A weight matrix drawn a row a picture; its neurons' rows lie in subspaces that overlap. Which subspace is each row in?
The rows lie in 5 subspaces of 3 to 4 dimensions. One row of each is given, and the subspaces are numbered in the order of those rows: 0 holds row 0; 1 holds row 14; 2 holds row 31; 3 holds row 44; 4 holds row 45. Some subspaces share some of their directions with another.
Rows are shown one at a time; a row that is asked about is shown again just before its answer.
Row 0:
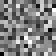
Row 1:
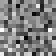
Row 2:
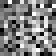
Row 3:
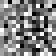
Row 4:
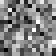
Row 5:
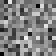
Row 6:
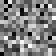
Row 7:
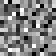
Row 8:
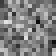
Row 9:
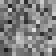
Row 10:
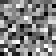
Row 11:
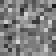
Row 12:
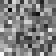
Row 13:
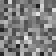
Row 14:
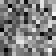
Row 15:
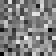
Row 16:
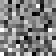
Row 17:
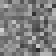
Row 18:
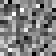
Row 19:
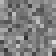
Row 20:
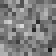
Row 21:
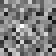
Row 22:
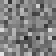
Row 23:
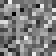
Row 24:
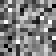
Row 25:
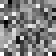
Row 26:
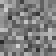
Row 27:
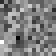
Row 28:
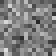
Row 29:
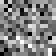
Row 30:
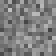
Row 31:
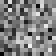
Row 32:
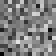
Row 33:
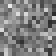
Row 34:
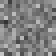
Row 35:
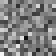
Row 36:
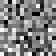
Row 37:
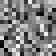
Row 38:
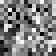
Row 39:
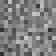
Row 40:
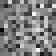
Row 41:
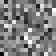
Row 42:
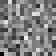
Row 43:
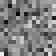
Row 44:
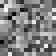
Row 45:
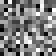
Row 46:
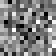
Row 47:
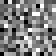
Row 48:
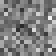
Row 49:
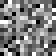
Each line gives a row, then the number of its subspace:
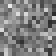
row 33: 1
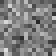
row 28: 1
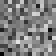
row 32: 4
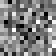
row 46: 4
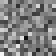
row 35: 4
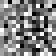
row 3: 0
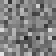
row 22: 2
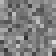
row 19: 2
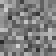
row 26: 3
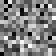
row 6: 2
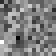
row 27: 3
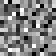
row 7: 3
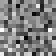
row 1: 2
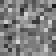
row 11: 0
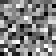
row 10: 4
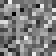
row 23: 3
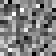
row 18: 3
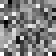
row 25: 3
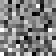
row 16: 2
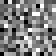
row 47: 0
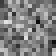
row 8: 4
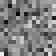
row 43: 1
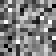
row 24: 0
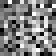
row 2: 0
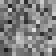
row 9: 1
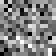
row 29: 2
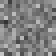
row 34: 3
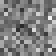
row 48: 4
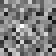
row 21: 4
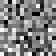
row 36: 1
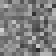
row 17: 0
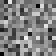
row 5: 2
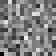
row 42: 1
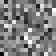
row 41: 0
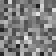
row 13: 4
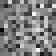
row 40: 0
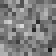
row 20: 4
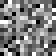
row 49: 3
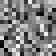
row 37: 4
